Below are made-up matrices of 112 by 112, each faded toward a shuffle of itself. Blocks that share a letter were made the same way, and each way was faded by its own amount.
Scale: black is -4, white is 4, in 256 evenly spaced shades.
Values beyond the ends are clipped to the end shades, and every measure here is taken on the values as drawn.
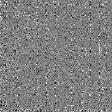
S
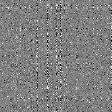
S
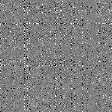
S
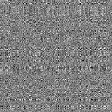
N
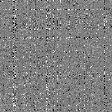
S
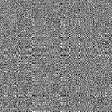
N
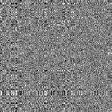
N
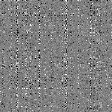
S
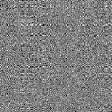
N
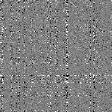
S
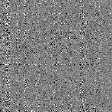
S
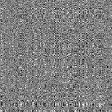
N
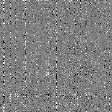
S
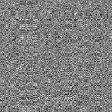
N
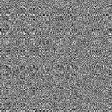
N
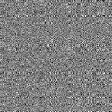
N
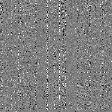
S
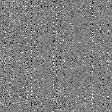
S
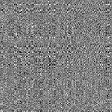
N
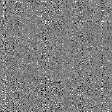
S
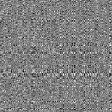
N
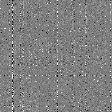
S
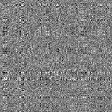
N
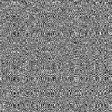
N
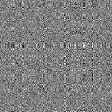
N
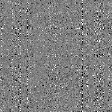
S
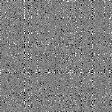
S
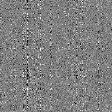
S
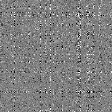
S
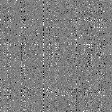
S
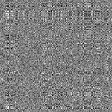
N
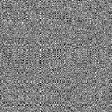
N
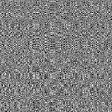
N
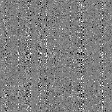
S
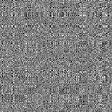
N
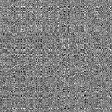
N
